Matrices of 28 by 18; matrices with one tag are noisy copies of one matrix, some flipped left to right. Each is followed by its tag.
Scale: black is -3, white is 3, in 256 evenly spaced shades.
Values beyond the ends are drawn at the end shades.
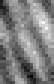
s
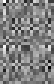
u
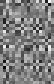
u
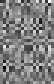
u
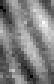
s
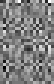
u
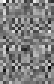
u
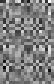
u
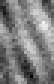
s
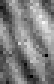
s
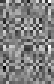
u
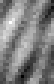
s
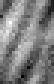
s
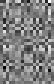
u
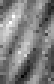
s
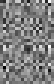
u
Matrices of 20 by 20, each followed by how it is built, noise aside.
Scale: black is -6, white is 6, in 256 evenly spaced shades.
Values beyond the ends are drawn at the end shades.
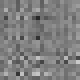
low rank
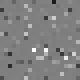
sparse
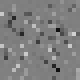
sparse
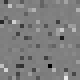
sparse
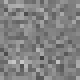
low rank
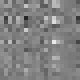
low rank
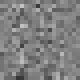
low rank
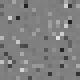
sparse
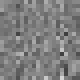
low rank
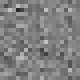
low rank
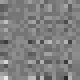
low rank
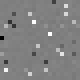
sparse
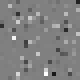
sparse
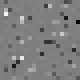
sparse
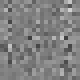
low rank
